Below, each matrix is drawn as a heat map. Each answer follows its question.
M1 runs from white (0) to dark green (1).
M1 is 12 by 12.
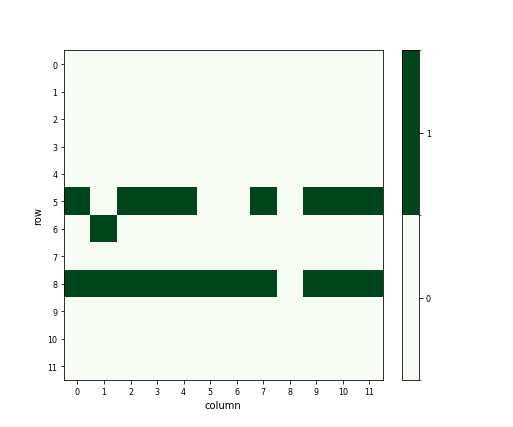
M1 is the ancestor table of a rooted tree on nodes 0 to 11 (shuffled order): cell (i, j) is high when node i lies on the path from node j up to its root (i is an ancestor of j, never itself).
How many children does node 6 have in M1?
1
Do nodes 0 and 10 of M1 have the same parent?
yes
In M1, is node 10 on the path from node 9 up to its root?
no
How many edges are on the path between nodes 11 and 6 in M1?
3
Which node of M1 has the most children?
5
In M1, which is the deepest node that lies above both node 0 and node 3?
5
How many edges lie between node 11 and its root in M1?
2
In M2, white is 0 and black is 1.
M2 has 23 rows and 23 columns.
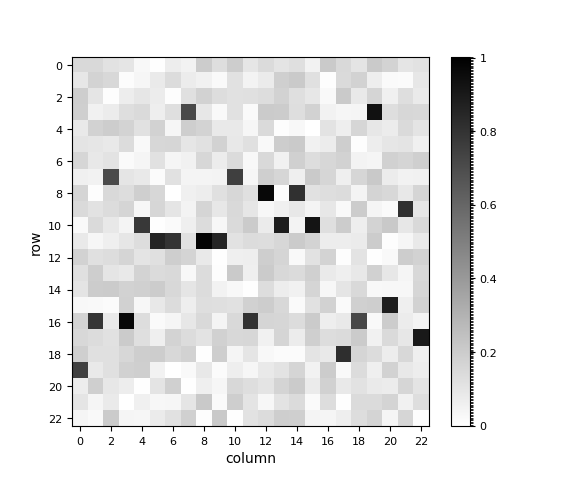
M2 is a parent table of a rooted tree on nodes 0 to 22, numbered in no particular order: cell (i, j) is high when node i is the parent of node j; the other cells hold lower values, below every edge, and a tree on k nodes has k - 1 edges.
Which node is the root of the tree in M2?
16
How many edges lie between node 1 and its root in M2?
1
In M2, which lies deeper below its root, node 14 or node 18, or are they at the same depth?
node 14
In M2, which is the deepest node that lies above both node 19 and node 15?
3
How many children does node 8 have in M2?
2
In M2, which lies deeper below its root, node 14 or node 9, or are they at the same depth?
node 14
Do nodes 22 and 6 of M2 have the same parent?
no
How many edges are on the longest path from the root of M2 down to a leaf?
5
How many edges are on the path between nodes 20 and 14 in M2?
8
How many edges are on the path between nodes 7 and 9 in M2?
4
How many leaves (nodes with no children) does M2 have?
12
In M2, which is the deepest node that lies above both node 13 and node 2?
7
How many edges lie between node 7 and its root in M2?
2
